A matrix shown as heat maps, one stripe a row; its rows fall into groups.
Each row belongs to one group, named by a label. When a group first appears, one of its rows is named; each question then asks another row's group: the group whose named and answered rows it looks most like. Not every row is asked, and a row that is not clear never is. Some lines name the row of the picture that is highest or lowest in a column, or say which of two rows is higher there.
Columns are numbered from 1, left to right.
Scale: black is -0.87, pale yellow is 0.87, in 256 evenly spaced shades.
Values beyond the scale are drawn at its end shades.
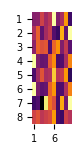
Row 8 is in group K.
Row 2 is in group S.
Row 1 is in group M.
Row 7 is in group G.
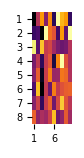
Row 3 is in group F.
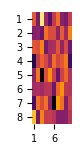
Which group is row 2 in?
G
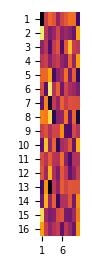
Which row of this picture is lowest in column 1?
1
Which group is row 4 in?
S
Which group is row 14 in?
S
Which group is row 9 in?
K
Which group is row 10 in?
S
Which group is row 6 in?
F
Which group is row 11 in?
K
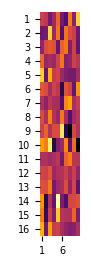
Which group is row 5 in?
F
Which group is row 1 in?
S
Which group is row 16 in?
F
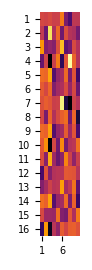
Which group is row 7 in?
K
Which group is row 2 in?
F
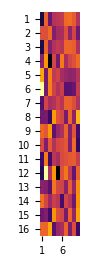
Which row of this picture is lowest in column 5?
12
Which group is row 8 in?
G
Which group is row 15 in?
G
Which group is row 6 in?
F
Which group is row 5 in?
F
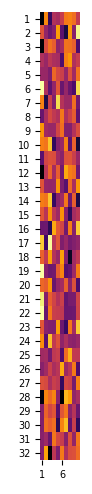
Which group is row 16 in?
G
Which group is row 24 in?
F
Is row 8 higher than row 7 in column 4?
Yes
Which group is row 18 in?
K
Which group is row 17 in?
F
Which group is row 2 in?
S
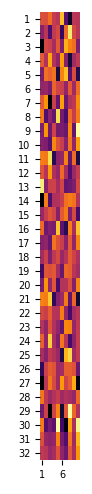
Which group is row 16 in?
S
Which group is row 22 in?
K
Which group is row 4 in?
K
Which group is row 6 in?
G
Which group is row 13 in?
F
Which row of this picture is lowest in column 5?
5
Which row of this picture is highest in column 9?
27
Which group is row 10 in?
G
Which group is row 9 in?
S
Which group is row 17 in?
G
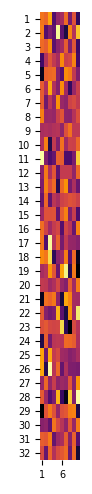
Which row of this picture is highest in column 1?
11
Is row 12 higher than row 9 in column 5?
No
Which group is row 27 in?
S
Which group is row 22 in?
S
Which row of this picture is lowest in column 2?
26
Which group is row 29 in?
M
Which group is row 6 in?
K
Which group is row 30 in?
G
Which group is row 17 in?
F
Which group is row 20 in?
S
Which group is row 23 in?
K
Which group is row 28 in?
S
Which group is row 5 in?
M
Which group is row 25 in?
F
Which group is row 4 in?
M
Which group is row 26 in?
F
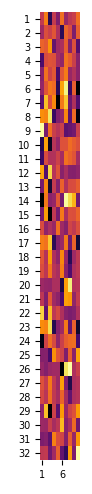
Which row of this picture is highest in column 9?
14
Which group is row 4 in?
M
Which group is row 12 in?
F
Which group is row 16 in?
S
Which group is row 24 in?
M
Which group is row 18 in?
K
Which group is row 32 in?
S
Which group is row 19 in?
K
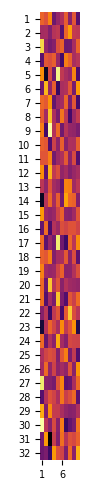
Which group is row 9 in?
F
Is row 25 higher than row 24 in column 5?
No
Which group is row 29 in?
F
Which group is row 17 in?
S
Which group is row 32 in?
G
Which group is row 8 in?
K
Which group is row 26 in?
S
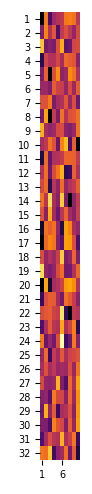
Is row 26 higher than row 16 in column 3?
No
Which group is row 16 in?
M
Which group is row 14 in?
K
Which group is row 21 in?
M
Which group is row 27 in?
S
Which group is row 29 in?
S
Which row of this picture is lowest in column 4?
32
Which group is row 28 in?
G
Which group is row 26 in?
S
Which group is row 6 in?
G
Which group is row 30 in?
G
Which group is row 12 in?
K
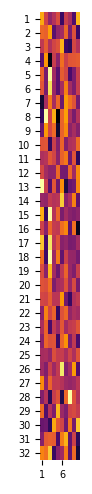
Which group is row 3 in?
K
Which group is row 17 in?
F
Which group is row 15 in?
F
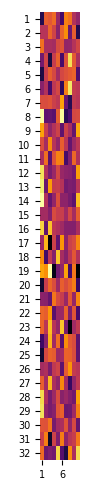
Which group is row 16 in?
F
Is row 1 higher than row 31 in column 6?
No
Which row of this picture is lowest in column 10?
19
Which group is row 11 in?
K
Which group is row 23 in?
K
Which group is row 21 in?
G
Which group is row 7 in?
K
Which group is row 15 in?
G
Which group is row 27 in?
K
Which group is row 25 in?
M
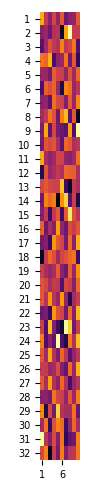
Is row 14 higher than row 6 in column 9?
Yes
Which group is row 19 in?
S
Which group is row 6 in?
M
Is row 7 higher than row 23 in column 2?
Yes
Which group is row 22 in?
G
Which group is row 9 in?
S
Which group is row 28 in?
G
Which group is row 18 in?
M
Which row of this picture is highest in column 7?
23
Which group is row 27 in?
K
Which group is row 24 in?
S
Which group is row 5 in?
G
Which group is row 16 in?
S
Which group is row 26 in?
S
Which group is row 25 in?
K
